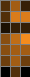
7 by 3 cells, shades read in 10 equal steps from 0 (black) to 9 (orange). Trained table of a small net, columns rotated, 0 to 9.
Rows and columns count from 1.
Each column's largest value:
5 8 9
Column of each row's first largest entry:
2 2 2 3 2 2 2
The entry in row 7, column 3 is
0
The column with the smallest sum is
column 1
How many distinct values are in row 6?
2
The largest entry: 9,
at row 4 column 3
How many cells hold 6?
4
